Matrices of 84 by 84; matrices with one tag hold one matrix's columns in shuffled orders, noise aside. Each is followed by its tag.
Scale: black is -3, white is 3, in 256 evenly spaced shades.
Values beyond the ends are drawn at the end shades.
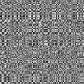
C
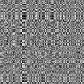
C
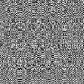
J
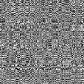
J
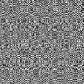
J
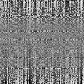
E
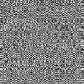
J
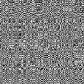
J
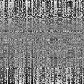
E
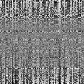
E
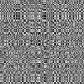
C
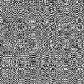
J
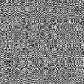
J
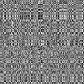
C
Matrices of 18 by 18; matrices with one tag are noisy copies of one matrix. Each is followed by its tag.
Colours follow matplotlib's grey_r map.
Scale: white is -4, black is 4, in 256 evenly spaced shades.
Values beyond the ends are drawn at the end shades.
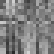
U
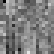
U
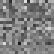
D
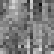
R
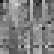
R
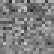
D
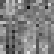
U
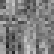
U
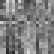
U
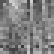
R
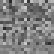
D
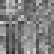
U
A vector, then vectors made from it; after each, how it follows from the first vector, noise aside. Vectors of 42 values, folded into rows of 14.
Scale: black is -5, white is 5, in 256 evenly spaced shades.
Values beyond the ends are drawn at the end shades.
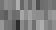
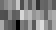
scaled up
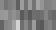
negated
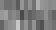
negated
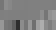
partly zeroed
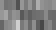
negated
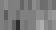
partly zeroed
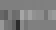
partly zeroed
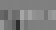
partly zeroed
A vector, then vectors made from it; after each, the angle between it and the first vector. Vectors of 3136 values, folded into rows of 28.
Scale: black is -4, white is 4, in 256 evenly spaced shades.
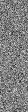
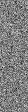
partly opposed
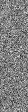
partly opposed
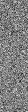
nearly parallel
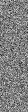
orthogonal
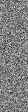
partly opposed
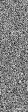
nearly opposite
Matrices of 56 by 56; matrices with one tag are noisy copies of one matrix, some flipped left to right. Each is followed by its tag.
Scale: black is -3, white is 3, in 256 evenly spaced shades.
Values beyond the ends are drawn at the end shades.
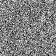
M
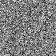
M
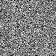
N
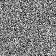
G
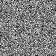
N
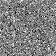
M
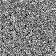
M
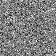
M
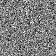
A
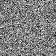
N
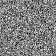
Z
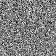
A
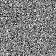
G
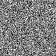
Z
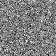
M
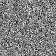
A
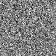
A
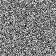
M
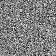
G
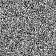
Z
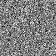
A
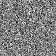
A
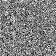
M
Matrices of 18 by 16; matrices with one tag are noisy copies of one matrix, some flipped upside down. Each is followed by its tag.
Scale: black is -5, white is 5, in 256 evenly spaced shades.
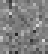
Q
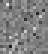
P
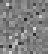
P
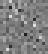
P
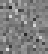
P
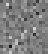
P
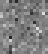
Q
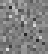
P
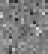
Q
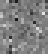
Q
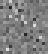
P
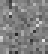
Q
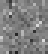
Q
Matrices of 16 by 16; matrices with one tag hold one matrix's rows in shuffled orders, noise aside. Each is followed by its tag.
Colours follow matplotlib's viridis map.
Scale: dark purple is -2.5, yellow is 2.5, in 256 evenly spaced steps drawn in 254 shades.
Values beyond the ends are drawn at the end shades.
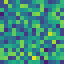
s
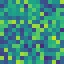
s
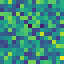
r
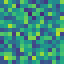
r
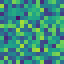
s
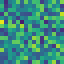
s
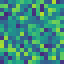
s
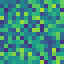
s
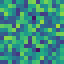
r
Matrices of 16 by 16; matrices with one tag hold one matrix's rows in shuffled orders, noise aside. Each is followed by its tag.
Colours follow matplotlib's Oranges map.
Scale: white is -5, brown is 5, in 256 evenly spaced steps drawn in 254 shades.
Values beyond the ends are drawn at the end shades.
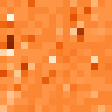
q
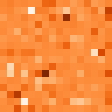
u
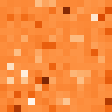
u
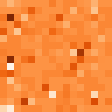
q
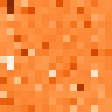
q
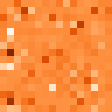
q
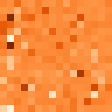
q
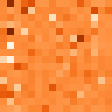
q
